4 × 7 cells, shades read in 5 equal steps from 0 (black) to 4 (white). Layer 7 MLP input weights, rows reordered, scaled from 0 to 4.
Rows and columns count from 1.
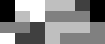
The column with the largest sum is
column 4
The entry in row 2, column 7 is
0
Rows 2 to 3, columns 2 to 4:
3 4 2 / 2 1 3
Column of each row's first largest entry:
2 3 4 1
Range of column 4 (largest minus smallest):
1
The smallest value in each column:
0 1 1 2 2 1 0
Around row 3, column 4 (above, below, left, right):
2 3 1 3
